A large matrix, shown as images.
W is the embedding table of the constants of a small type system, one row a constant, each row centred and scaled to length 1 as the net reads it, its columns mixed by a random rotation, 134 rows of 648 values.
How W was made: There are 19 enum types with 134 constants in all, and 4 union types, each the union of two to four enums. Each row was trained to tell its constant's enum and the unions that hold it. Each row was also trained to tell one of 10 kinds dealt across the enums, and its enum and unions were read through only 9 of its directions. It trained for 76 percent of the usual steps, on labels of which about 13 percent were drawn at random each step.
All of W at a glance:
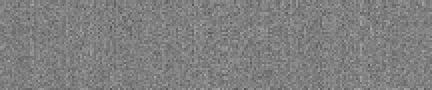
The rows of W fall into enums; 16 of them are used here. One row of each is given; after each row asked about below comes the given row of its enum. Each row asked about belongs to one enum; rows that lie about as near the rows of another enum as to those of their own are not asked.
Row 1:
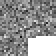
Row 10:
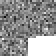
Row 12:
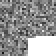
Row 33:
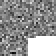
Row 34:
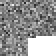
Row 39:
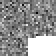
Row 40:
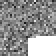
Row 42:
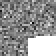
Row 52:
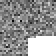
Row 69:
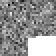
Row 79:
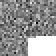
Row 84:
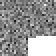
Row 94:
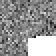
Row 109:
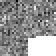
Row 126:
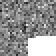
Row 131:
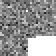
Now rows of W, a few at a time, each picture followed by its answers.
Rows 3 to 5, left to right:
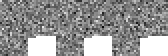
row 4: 69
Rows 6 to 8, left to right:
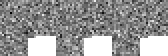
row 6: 12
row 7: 34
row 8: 69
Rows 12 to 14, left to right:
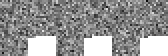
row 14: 33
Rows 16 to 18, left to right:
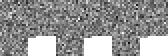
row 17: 33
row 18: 10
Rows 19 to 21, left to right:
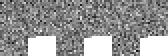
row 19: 109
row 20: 40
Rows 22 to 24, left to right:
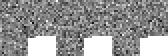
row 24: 79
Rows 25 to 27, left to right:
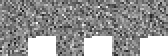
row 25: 39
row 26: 126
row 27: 40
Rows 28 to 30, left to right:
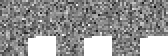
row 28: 126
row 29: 69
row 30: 109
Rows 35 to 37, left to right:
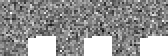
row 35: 69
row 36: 33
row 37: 126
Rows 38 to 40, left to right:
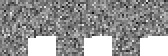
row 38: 69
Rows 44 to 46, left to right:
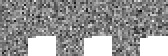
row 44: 40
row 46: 126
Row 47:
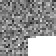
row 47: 52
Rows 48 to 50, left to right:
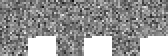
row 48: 109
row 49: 126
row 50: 109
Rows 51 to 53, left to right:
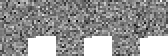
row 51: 12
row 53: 79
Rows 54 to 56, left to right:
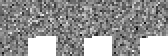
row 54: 1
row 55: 84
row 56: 42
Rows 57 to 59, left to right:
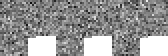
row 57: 109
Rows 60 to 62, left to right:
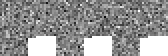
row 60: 84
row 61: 39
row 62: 131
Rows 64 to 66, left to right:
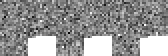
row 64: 131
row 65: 109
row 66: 69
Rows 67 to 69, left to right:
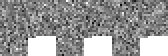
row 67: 126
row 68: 79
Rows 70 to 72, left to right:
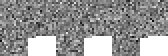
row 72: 84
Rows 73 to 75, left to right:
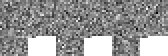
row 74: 33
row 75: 42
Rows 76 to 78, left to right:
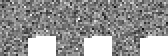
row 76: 40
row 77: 33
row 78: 40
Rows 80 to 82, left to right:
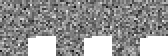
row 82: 126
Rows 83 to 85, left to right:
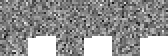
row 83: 34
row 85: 1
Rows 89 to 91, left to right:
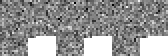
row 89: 39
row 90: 52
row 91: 42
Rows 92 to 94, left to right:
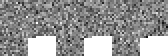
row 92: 39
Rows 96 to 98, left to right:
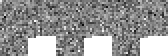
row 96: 10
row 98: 84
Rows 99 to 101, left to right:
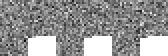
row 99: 10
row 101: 1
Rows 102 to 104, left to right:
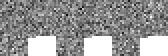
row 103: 79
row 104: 39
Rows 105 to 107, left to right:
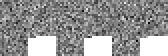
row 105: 1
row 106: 1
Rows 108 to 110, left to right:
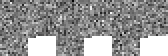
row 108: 39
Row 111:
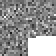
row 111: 84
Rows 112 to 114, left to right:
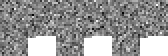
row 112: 12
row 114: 12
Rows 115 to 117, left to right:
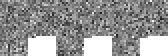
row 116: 79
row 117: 34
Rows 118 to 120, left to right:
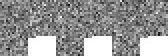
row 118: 1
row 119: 84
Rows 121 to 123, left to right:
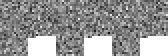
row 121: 34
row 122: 33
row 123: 42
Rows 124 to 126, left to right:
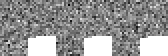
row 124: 52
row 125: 84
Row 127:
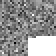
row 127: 39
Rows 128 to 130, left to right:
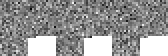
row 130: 109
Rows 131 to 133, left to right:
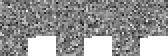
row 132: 1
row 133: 40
